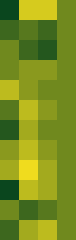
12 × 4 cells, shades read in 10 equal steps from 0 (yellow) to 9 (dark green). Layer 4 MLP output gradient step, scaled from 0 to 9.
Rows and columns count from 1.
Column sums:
70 41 52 60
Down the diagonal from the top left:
9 6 8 5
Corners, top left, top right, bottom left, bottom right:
9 5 7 5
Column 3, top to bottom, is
1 7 8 4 5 4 5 4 3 3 6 2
